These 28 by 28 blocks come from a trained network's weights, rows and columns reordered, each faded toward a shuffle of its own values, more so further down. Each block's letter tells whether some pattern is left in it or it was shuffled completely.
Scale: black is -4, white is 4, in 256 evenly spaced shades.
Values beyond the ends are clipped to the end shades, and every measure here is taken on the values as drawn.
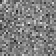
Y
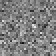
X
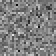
Y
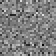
X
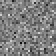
Y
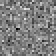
X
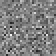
X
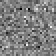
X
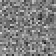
X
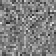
X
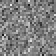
Y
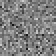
X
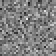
Y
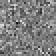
X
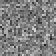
Y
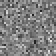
Y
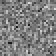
Y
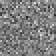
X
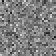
Y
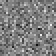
X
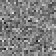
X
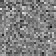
X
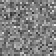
Y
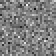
Y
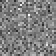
X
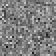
X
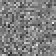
Y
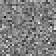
Y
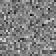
X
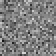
Y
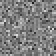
Y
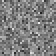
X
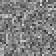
Y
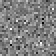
Y
